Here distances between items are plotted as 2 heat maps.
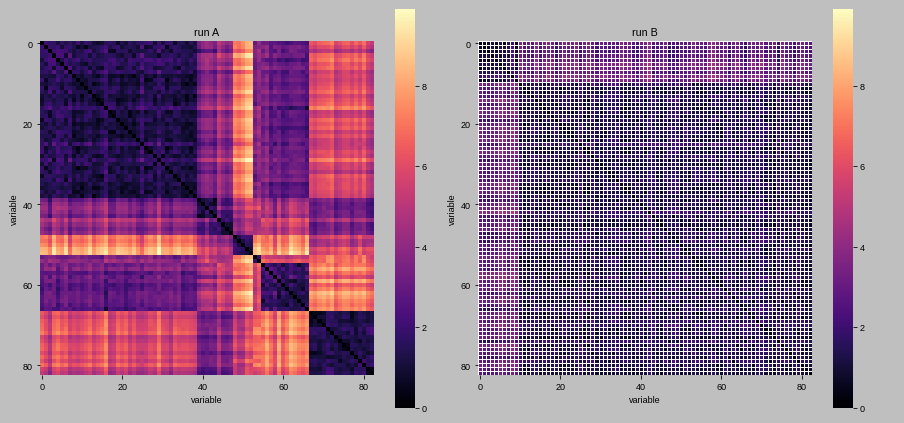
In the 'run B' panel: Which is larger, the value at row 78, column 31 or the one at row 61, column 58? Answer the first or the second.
the second
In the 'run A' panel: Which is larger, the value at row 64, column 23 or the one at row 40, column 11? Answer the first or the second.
the second
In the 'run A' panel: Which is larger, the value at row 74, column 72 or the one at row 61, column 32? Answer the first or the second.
the second
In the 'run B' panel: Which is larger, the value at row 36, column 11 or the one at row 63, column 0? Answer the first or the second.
the second
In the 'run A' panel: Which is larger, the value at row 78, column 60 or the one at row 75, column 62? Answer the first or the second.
the second
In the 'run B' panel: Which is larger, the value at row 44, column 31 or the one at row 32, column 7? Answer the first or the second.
the second
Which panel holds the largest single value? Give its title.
run A
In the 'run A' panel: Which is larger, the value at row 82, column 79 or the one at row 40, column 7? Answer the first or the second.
the second
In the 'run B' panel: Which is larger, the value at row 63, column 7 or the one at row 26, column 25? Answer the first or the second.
the first
